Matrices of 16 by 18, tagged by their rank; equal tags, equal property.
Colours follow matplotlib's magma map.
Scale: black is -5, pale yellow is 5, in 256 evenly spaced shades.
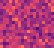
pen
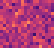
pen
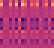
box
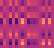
box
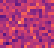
pen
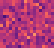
pen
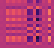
box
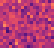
pen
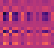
box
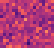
pen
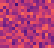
pen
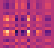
box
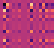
box
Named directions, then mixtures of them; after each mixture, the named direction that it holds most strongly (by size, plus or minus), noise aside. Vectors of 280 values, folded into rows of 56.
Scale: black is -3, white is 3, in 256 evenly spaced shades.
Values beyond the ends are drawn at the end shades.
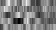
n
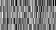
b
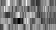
n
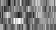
n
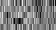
b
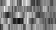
n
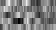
n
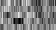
n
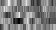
n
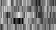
n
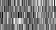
b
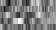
n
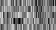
b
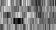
n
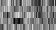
n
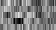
n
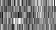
b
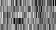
b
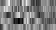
n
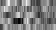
n
